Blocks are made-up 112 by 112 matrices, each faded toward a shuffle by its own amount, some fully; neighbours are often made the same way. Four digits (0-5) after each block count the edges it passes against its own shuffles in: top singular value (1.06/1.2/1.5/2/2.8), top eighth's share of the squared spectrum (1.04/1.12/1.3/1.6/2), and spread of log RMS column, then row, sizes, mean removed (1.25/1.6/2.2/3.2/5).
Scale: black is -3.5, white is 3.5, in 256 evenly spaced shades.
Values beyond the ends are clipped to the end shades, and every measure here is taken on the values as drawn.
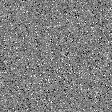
1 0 0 0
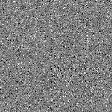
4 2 1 1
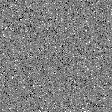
3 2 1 0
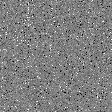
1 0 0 0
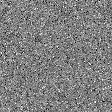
0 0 0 0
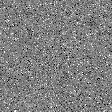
3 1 0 0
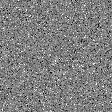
0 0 0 0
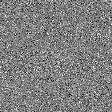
0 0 0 2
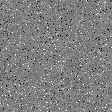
0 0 0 0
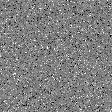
0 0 0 0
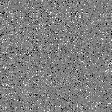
4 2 1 1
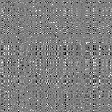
5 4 4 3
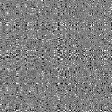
5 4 3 3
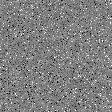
2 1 0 0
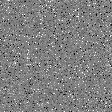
3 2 0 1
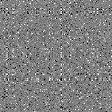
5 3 2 2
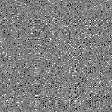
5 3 2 2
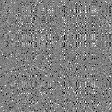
5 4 3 3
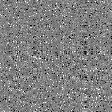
4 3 2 2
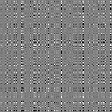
5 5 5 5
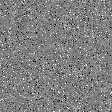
2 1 0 0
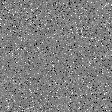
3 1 0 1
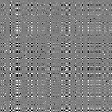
5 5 4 4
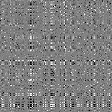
5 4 3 3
